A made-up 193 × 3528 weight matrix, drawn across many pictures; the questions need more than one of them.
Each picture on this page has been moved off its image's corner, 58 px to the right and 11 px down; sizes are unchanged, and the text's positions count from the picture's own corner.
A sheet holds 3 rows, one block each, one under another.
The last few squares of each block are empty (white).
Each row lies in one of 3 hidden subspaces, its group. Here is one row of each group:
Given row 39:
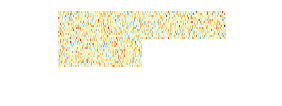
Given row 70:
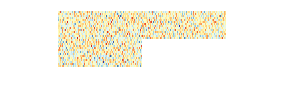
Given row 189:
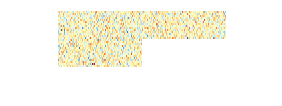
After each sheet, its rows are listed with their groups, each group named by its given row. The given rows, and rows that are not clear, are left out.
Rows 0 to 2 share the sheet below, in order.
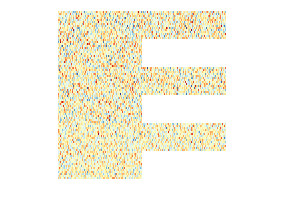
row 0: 39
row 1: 39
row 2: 39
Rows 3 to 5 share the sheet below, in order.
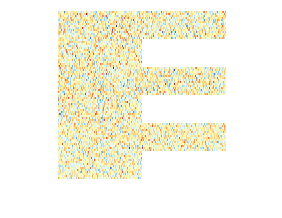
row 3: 189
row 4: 189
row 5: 70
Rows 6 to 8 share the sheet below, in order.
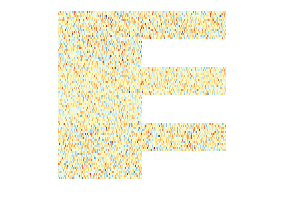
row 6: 70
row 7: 70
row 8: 189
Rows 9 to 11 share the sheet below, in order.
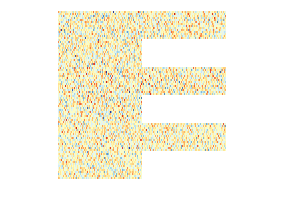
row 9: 189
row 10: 70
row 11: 70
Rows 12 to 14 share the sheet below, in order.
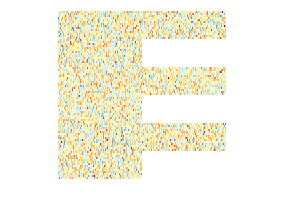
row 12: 39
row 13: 70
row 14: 189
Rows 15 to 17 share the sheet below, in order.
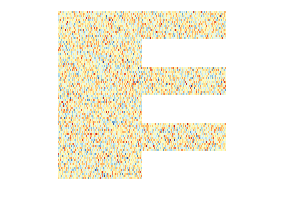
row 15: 70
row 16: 39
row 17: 189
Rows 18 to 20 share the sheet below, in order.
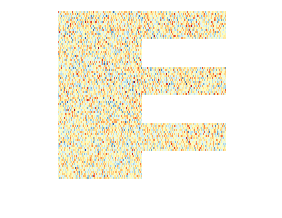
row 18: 189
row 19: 39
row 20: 189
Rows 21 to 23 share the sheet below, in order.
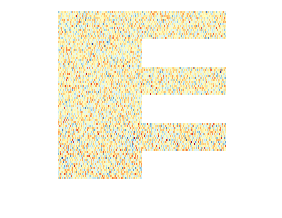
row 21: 70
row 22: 70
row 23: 39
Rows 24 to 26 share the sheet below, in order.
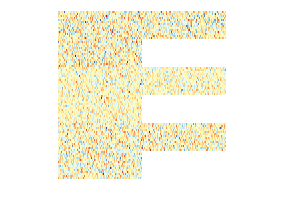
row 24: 189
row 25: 70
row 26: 70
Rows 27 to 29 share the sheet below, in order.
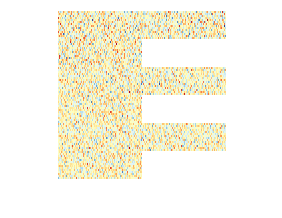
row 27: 39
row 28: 70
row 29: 70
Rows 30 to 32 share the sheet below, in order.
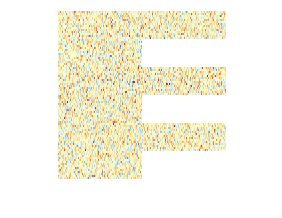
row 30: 70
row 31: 39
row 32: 189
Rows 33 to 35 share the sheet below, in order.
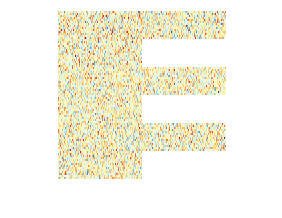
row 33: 189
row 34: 189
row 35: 39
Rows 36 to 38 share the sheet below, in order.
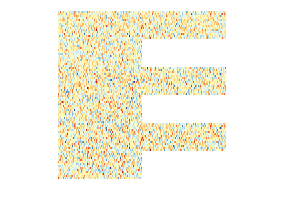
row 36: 70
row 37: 39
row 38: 70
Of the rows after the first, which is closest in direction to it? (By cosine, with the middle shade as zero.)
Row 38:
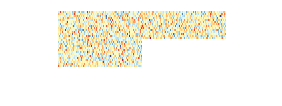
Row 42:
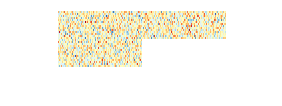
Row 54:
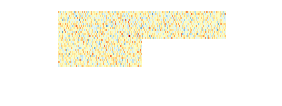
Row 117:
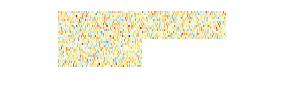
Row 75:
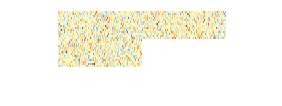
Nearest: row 117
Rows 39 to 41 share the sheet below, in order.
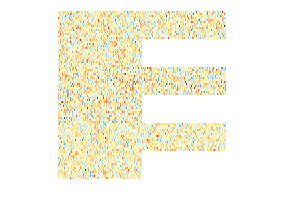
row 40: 39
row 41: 189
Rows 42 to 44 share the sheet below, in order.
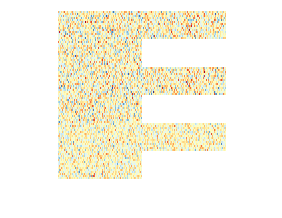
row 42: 189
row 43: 189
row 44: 189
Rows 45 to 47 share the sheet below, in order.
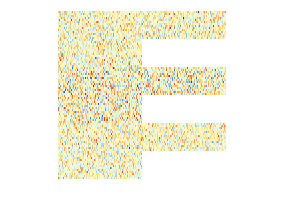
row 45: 189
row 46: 189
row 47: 70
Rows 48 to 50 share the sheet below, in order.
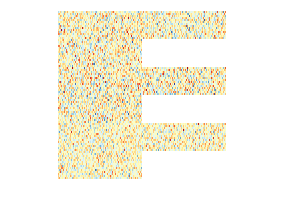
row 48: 189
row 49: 189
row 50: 189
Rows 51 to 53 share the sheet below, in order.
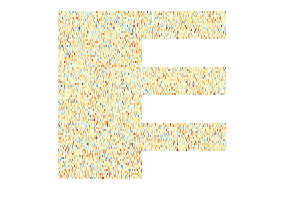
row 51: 39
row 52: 189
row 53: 39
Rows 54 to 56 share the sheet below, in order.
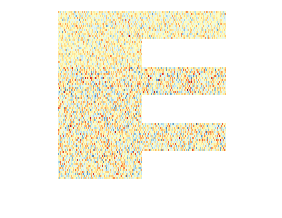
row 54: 70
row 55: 189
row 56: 39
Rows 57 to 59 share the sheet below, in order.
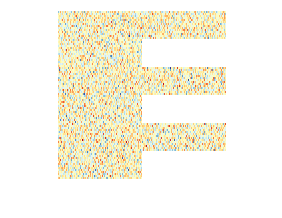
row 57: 70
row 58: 39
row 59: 189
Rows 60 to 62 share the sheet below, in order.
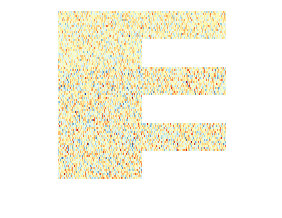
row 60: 70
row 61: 189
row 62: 39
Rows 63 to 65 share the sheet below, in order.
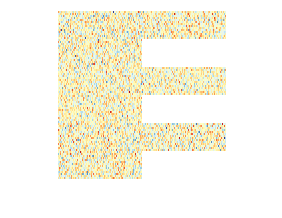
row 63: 189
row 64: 70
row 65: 39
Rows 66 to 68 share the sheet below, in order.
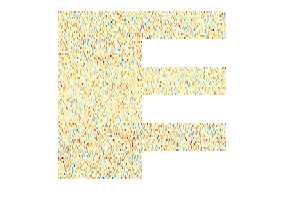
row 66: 70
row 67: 189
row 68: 39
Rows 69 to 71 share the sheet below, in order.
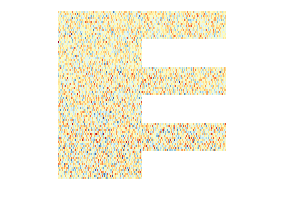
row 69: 189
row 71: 189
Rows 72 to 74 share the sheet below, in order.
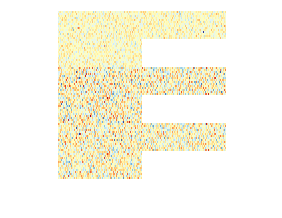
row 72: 39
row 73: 70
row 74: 70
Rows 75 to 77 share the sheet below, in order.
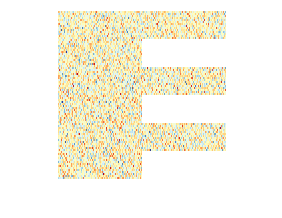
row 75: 189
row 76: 39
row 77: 70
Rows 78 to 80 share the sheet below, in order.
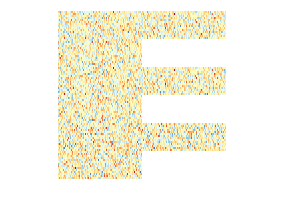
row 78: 189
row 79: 189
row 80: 189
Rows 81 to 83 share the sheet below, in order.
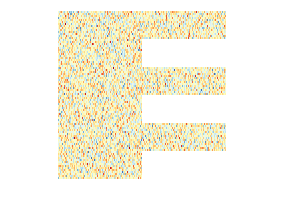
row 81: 39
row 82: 189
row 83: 70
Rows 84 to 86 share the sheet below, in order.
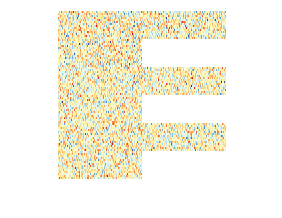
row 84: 39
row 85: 39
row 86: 189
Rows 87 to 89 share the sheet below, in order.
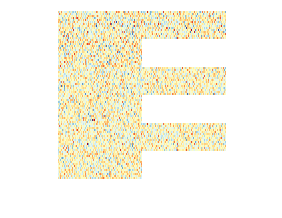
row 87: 39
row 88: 189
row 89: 39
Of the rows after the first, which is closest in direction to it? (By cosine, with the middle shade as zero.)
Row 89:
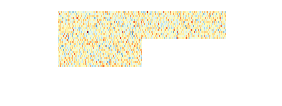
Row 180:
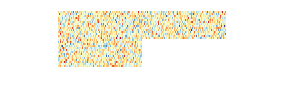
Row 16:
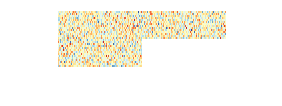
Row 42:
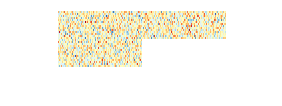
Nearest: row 180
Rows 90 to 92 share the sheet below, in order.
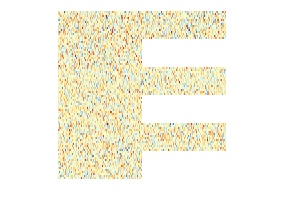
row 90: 189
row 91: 70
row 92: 39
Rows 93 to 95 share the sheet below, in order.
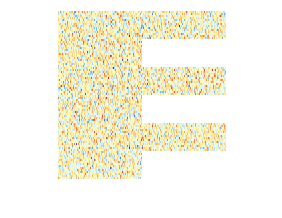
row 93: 70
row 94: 189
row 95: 70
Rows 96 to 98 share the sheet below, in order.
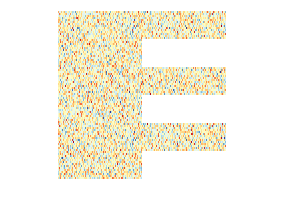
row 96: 39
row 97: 70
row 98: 39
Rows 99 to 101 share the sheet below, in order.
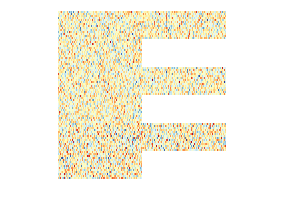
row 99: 39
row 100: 39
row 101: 39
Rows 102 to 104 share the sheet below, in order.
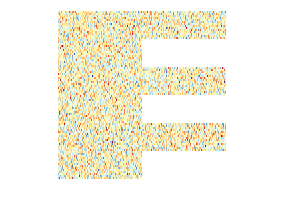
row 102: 39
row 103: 39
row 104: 189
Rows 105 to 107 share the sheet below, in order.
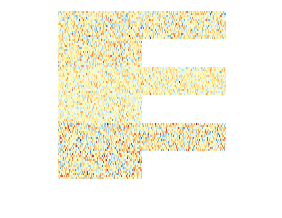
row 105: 70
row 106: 70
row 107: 39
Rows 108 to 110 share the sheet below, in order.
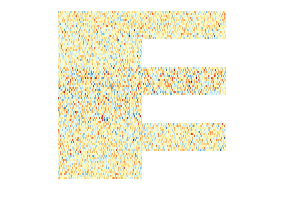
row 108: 70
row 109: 189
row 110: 39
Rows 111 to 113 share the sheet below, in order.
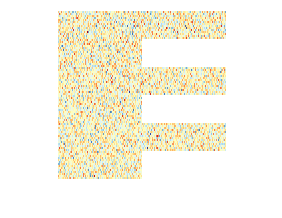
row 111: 39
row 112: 70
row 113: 189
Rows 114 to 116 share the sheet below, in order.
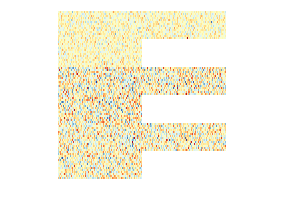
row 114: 189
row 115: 39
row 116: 39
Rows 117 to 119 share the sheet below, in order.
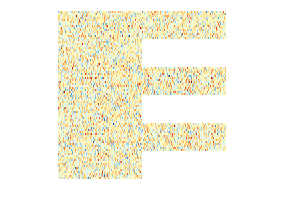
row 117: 70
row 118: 189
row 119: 189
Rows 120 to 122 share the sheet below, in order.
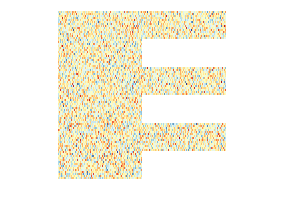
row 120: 39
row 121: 39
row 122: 39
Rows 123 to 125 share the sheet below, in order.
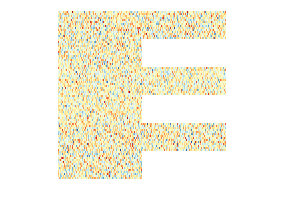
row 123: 189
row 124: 70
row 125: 39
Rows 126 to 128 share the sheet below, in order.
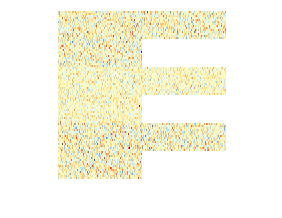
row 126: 39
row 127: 39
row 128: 70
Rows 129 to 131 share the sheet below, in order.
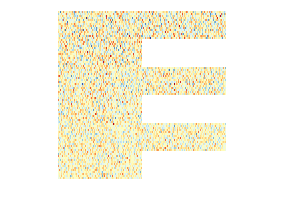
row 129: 70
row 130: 189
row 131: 189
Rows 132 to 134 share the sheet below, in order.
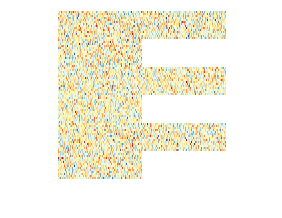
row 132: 39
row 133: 189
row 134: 39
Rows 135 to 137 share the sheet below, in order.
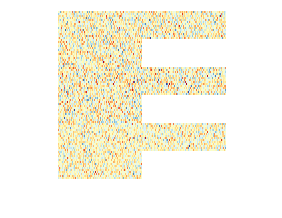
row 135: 70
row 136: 39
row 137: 39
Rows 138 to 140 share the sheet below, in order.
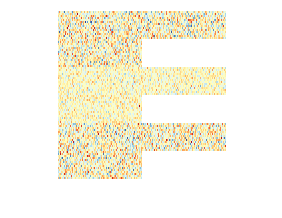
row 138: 189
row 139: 39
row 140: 39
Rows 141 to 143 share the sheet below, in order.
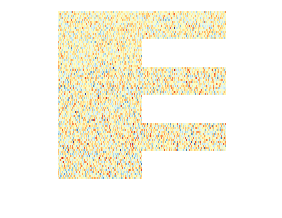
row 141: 189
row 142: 189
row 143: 39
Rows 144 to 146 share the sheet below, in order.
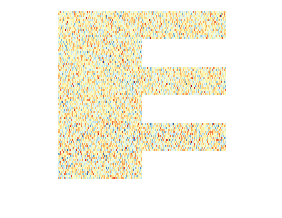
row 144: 70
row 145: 39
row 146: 39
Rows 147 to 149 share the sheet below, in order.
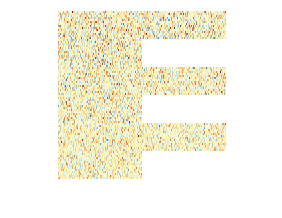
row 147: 189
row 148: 70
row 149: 189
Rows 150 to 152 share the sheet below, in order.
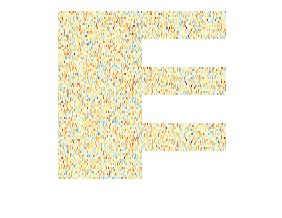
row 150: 39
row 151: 39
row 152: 39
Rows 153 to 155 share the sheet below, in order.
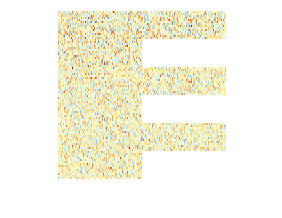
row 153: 189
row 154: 189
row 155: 70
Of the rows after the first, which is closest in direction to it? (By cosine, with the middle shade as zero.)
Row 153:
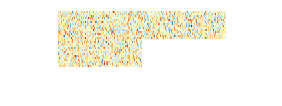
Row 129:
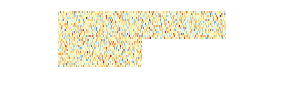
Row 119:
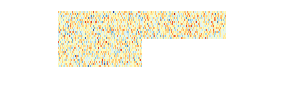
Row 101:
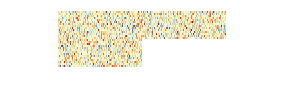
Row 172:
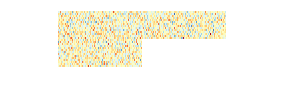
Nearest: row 172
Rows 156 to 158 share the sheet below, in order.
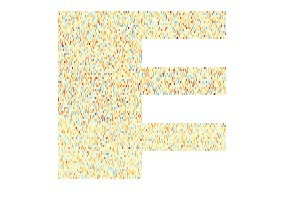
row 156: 39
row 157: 189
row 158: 70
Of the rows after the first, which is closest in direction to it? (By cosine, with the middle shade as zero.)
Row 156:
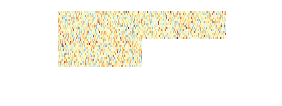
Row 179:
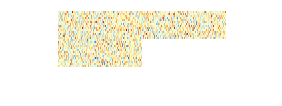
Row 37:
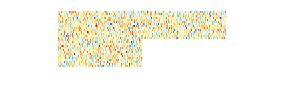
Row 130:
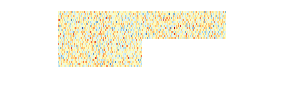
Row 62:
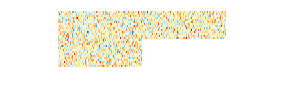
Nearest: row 62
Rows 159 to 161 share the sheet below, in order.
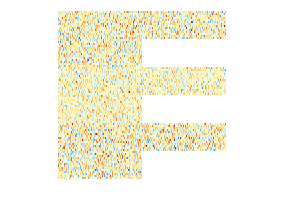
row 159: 39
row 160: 70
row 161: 189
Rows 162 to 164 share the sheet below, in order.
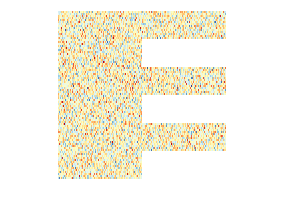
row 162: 70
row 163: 39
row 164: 189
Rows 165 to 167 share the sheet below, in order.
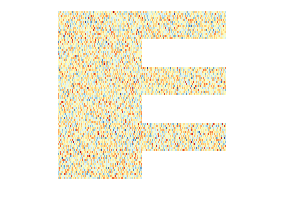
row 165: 189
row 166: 39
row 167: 39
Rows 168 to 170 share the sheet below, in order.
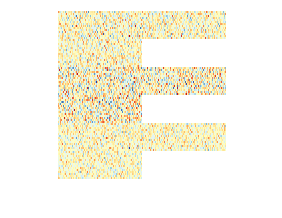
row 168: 70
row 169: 39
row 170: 70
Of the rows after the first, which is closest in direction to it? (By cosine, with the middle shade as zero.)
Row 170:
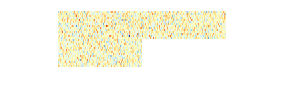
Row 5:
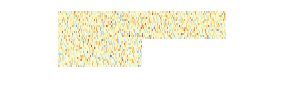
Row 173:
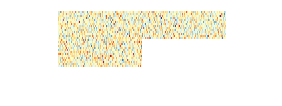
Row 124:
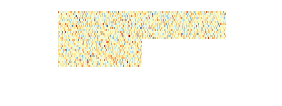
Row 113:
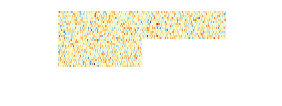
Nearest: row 5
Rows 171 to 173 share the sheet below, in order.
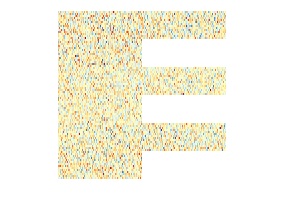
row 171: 189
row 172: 189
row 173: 70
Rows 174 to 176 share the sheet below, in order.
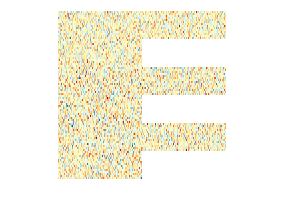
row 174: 39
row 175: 70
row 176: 39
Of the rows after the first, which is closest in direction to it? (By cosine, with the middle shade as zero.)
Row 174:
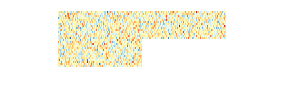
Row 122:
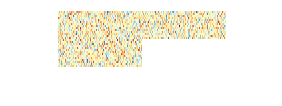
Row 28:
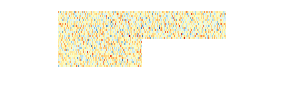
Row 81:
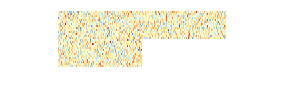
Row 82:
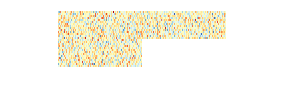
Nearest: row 81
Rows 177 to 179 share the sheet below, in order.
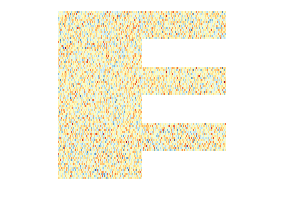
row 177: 39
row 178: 39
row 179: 189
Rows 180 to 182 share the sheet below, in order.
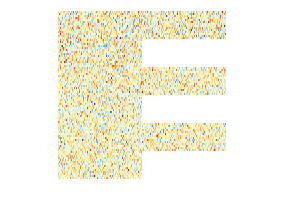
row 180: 39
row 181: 70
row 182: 189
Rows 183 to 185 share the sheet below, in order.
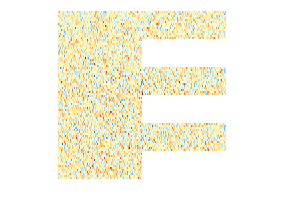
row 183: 189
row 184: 70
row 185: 70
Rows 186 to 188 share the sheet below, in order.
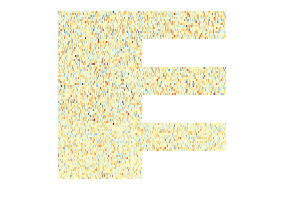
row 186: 189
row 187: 189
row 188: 189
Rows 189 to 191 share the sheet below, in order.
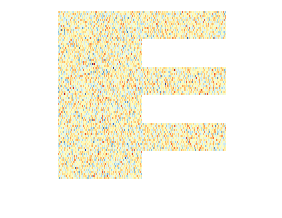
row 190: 189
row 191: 189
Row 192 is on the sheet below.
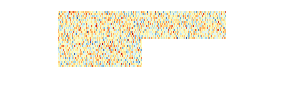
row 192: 39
